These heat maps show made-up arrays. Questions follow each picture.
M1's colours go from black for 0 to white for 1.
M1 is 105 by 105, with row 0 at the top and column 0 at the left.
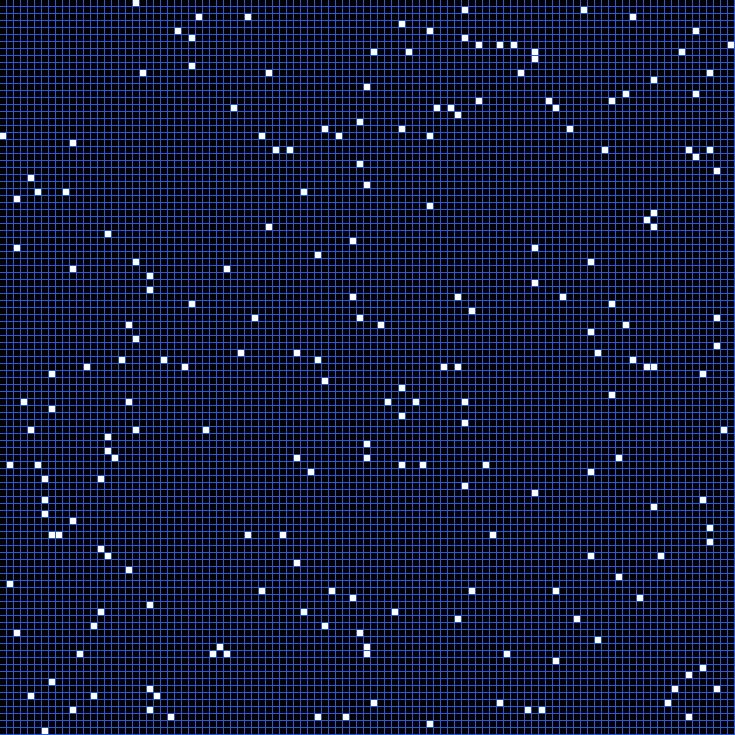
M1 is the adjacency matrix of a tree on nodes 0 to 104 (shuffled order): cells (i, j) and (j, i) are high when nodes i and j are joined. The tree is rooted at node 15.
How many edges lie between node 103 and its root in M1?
6
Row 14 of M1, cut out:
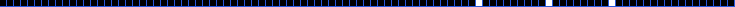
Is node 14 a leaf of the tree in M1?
no
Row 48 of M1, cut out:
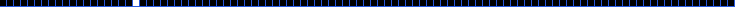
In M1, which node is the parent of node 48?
19
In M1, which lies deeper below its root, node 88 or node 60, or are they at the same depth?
node 88
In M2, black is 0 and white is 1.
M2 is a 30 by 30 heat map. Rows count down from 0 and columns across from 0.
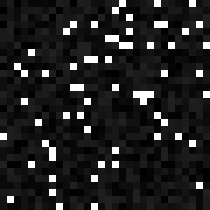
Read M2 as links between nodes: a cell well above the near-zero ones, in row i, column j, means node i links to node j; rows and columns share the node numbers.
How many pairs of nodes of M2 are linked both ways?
2
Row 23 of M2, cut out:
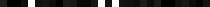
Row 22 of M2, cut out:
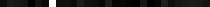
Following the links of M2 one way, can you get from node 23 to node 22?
yes
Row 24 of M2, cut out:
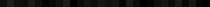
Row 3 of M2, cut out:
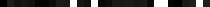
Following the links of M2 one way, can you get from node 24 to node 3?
no
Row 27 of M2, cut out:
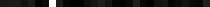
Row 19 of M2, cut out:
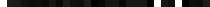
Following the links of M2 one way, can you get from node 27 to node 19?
yes
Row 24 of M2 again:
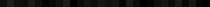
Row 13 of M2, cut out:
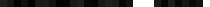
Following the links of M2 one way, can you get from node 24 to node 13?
no
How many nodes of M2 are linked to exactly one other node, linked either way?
1
